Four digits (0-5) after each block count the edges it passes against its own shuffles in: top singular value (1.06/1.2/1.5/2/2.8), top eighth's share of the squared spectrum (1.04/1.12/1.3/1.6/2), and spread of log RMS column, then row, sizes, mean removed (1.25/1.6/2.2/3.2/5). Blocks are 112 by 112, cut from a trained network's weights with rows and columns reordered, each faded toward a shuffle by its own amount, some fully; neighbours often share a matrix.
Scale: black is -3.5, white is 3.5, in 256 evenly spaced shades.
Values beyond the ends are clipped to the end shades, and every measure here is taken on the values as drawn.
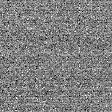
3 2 2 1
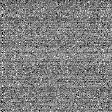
3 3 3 0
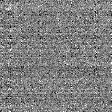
3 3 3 0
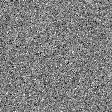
0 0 0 0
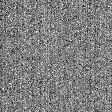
3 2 0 1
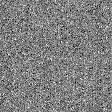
1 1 0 0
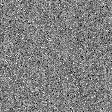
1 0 0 0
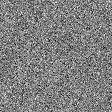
0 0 0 0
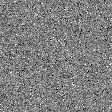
0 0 0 0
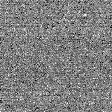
2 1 1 0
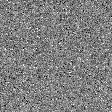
0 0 0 0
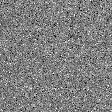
0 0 0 0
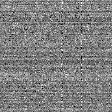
4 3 3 1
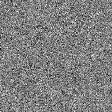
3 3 1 1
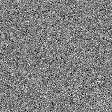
2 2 0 1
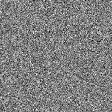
3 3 1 1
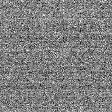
3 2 2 0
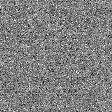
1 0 0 0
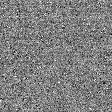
1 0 0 0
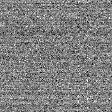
3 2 2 0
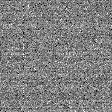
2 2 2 0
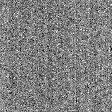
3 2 0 1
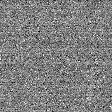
2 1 1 0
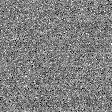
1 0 0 0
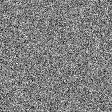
1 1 0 0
